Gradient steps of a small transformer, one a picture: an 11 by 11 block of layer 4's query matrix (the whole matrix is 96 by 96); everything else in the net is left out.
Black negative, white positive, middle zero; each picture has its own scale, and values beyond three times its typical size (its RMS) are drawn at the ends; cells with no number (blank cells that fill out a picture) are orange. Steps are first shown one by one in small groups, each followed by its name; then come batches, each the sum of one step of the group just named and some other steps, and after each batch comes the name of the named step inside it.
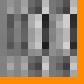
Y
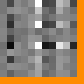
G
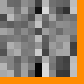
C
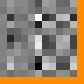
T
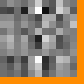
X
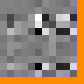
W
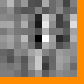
X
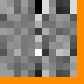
C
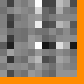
G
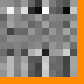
C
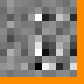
T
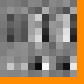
T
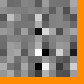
C
